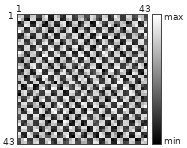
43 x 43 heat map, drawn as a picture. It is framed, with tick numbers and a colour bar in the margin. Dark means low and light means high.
No row or column stands out. The field is checkered. A half turn leaves it unchanged. On average the colour sits 50% of the way up the scale. There is no seam. The histogram has two humps.
